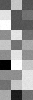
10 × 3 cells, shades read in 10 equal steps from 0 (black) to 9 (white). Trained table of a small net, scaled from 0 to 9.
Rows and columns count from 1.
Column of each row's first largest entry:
2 1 1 2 1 2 2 3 3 1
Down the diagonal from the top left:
3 3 3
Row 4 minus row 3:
-4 5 1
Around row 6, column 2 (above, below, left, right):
4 9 5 5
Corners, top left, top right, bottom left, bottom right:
3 3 6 4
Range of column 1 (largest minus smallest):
9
